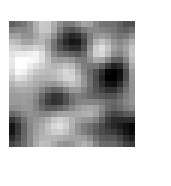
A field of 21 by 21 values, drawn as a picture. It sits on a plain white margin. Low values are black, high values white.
Ninth with the highest average: top left. Mirror symmetry: none. Grain: blotchy.
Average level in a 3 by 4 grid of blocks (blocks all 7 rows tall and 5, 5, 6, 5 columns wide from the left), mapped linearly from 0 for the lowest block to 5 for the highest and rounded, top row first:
5 3 2 3 | 5 3 2 1 | 2 4 3 0
